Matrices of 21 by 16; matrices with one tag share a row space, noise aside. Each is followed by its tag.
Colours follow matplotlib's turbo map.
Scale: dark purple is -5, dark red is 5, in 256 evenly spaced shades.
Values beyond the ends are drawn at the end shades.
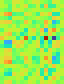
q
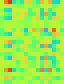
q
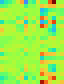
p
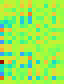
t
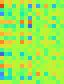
t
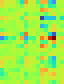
p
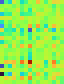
t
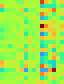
p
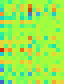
t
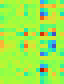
p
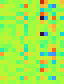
p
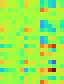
p
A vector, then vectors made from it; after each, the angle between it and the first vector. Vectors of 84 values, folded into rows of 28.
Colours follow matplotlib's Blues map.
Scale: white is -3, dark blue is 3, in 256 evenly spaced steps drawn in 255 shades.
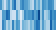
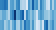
partly opposed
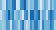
partly aligned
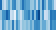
nearly parallel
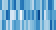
nearly parallel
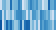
partly opposed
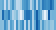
partly aligned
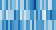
orthogonal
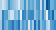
partly aligned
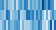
partly aligned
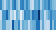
nearly parallel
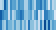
partly opposed
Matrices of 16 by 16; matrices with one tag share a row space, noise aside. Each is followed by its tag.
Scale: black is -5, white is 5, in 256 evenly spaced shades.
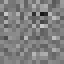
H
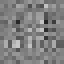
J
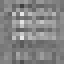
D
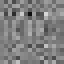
J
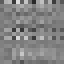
D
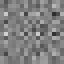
H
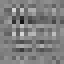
D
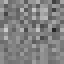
H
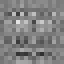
D
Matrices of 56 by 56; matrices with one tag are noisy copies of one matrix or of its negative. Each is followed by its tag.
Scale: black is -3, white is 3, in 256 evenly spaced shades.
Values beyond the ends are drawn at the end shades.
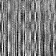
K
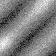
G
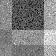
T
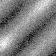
G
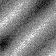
G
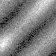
G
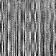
K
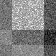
T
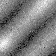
G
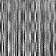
K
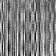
K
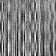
K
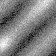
G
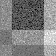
T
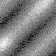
G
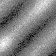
G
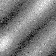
G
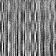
K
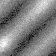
G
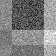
T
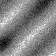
G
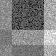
T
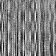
K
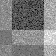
T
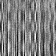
K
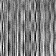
K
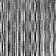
K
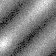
G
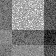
T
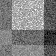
T
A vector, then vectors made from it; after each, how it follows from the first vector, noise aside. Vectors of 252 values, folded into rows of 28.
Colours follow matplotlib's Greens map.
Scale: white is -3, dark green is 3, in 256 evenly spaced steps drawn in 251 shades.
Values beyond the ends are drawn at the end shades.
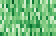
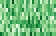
copied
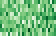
wrapped around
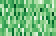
wrapped around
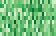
wrapped around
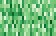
wrapped around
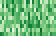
copied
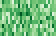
wrapped around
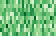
wrapped around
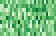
wrapped around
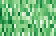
wrapped around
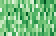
wrapped around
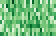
copied
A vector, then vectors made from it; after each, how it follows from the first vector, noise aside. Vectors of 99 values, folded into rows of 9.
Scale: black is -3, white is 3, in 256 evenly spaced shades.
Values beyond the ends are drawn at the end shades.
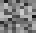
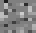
partly zeroed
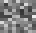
negated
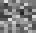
negated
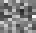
negated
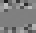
partly zeroed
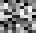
scaled up
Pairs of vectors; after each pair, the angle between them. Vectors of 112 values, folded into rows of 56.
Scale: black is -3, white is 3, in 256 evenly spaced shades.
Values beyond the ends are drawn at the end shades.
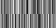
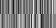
partly opposed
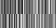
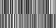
partly aligned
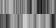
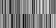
partly opposed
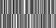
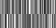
orthogonal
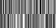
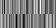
nearly opposite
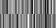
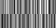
partly opposed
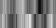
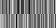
orthogonal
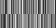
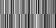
partly aligned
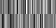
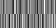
orthogonal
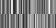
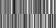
partly aligned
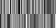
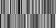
nearly parallel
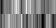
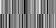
orthogonal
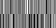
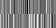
nearly opposite
